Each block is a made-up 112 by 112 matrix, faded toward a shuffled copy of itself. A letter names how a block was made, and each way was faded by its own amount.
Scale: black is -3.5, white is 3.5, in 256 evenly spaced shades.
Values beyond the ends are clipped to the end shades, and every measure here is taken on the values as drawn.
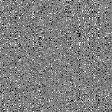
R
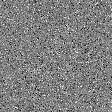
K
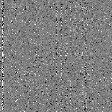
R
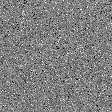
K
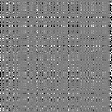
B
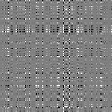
B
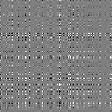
B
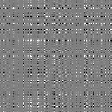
B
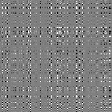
B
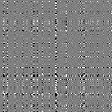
B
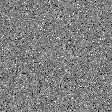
K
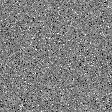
K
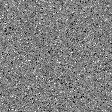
K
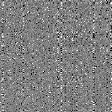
R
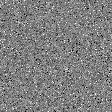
K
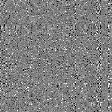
R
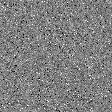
K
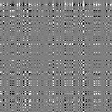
B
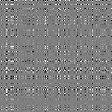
B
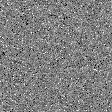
K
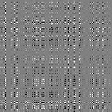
B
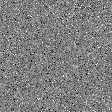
K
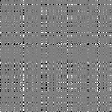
B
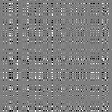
B
